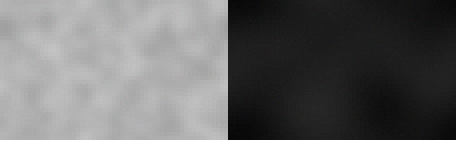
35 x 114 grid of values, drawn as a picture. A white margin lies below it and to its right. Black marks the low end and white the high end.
The table splits into one row of 2 panels. Panel 1,1: high, blotchy, faint in contrast. Panel 1,2: very low, smooth, faint in contrast.
